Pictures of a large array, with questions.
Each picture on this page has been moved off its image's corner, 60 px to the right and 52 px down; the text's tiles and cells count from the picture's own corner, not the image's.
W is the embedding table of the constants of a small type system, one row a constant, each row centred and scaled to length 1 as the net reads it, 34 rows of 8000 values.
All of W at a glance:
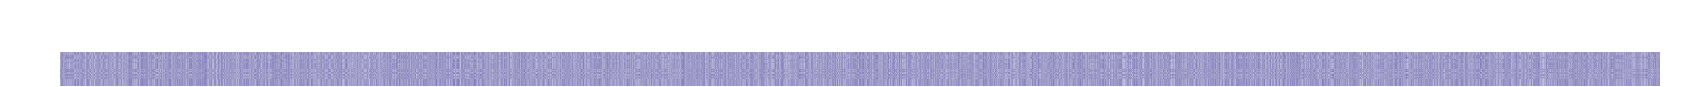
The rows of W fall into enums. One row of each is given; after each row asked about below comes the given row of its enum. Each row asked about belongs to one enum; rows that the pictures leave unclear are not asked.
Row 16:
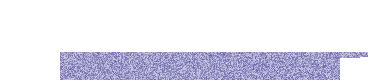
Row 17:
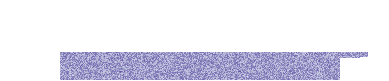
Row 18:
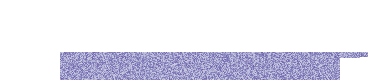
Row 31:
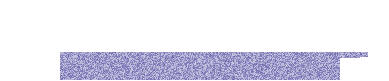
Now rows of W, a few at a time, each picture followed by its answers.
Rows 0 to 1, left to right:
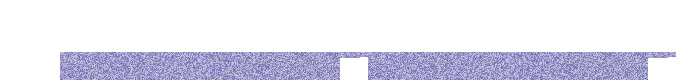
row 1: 31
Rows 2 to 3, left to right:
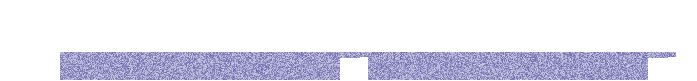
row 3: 18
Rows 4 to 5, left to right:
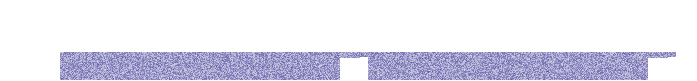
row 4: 18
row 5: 17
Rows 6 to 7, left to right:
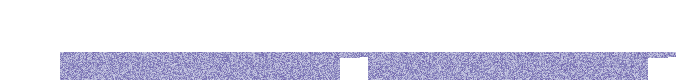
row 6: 18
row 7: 16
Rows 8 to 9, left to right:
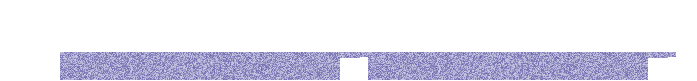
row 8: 31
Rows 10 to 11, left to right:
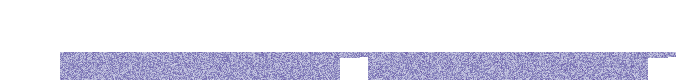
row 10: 18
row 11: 16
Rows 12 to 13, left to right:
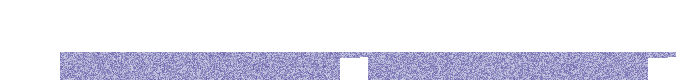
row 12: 16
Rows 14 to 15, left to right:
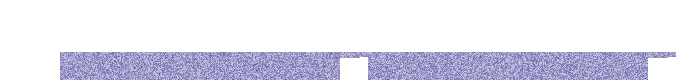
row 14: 16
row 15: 31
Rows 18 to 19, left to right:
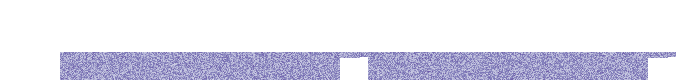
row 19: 17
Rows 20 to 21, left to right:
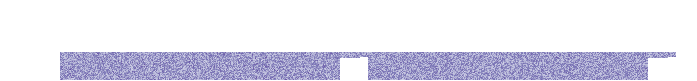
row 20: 16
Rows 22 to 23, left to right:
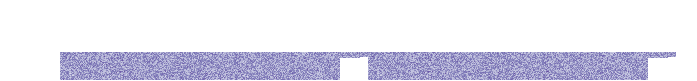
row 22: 17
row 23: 17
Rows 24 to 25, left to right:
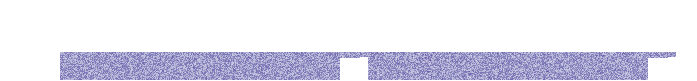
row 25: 17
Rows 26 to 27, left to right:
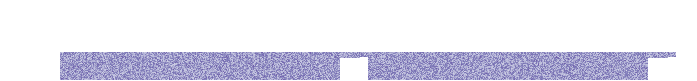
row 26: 18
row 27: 31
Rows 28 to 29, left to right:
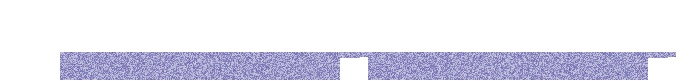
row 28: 31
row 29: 31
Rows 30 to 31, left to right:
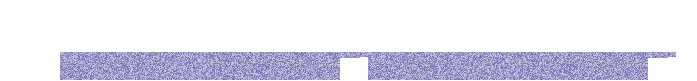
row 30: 31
